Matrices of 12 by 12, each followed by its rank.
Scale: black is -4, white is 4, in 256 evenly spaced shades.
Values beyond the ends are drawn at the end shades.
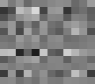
two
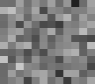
full rank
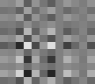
one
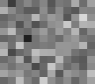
full rank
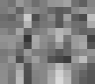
two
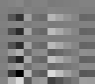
one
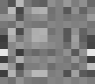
two
